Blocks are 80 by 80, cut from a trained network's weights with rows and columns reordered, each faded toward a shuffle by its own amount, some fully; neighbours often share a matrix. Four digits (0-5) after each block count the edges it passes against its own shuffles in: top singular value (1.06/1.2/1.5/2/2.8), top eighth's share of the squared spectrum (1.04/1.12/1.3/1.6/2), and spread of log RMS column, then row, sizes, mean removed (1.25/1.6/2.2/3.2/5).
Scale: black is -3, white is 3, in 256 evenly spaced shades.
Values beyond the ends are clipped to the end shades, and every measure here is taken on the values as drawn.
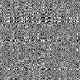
4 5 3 3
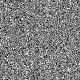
0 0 0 0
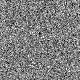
0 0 0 0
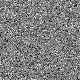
0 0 0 0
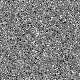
0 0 0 0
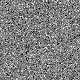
0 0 0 0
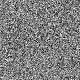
2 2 0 0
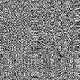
4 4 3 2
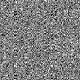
4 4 2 2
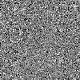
3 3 1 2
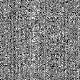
3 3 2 2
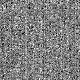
2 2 0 2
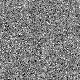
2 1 0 0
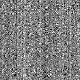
3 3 1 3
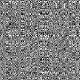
4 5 3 3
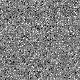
1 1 1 0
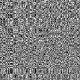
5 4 3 2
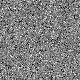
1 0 0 0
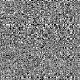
4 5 2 3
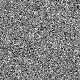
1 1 0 0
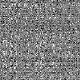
3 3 3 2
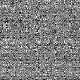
3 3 3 1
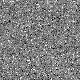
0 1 0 0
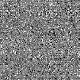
2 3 2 1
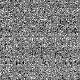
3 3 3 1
